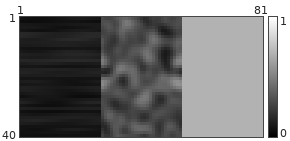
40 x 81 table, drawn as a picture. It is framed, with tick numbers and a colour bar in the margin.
The table splits into one row of 3 panels. Panel 1,1: very low, streaked across, faint in contrast. Panel 1,2: low, blotchy. Panel 1,3: high, flat.
